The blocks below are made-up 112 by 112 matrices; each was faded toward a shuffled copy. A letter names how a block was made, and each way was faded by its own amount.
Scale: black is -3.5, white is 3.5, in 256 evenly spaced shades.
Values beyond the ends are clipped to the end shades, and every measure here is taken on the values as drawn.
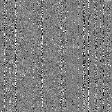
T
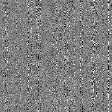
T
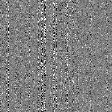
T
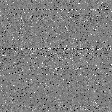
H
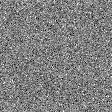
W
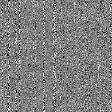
T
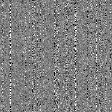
T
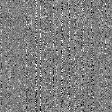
T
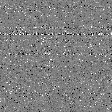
H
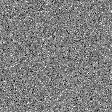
W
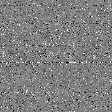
H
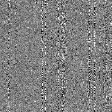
T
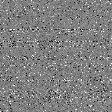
H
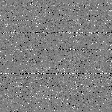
H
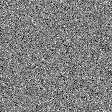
W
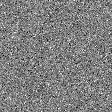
W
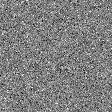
W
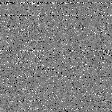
H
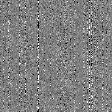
T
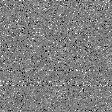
H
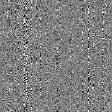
T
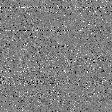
H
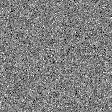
W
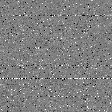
H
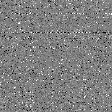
H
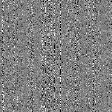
T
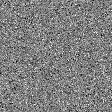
W
